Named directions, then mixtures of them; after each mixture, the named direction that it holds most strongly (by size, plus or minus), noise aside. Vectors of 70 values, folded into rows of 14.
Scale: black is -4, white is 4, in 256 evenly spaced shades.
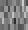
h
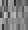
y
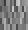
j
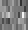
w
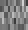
h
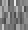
y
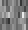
w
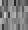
y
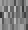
h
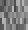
j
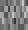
h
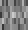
y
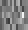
j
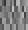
j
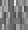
y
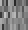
y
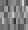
h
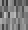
y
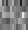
w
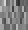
j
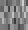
h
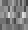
w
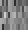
y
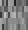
y
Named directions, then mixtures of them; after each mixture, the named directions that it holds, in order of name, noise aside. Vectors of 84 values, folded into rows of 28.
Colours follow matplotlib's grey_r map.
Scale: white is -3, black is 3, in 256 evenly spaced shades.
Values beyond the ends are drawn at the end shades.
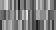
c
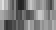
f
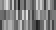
c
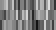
c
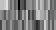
c, f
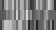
c, f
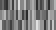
c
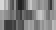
f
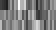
c, f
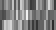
c, f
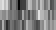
c, f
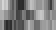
f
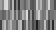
c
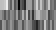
c, f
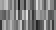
c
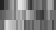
f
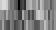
c, f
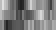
f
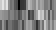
c, f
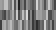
c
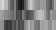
f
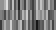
c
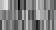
c, f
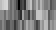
c, f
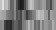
f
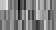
c, f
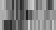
c, f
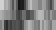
f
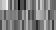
c, f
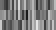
c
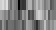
c, f
